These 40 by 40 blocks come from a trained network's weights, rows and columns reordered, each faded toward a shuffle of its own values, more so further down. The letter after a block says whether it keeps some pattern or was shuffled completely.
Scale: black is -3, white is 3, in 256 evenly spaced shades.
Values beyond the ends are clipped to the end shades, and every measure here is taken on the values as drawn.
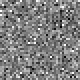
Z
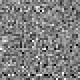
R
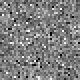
Z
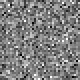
Z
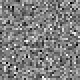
Z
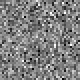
R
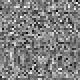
R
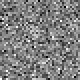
Z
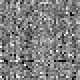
R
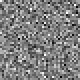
R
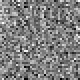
R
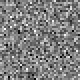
Z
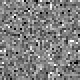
Z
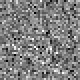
R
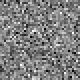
Z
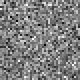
Z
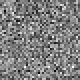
R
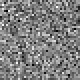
Z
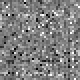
R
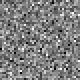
Z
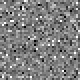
Z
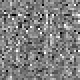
R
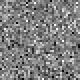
Z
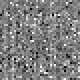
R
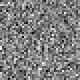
Z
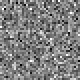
Z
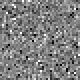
Z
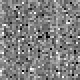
R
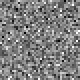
Z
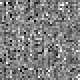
R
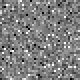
Z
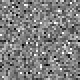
Z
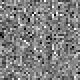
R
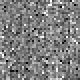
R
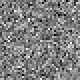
Z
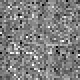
R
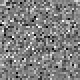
Z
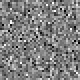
Z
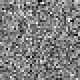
Z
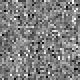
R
